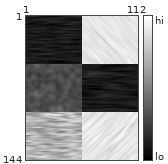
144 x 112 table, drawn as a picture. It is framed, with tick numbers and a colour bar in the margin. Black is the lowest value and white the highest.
It is made of 3 by 2 panels. Panel 1,1: very low, streaked across, faint in contrast. Panel 1,2: very high, slanting down to the right, faint in contrast. Panel 2,1: low, blotchy, faint in contrast. Panel 2,2: very low, streaked across, faint in contrast. Panel 3,1: high, streaked across. Panel 3,2: very high, slanting up to the right, faint in contrast.
